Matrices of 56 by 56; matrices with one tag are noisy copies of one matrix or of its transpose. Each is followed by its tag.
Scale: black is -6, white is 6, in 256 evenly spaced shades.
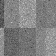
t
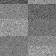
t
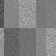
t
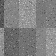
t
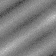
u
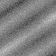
u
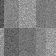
t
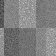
t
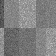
t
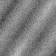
u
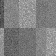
t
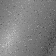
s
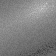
s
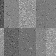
t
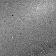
s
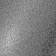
s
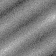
u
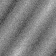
u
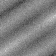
u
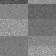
t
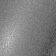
s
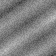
u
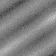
u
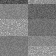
t
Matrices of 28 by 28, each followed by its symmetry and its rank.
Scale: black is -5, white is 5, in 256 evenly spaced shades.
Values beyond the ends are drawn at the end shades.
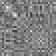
symmetric, rank three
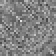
symmetric, full rank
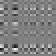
neither, rank one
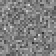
symmetric, full rank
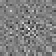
symmetric, rank three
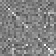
symmetric, rank five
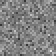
symmetric, full rank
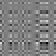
neither, rank one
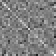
symmetric, rank five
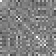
symmetric, rank five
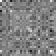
symmetric, rank three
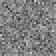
symmetric, full rank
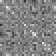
symmetric, rank five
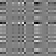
neither, rank one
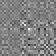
symmetric, rank three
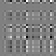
neither, rank one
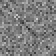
symmetric, full rank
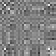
symmetric, rank three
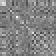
symmetric, rank five
